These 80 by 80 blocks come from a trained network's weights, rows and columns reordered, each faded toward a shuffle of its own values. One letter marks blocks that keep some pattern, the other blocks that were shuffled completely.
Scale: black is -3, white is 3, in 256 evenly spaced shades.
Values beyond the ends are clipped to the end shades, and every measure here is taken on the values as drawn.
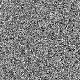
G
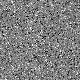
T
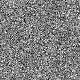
T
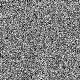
T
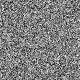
T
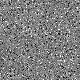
T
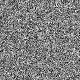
G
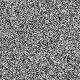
G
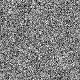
G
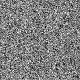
G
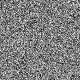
T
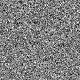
G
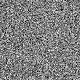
G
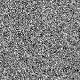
G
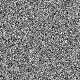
G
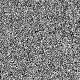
T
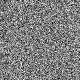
G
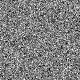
T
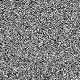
G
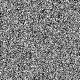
G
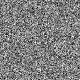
G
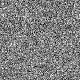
G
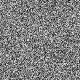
G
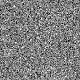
G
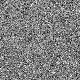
G
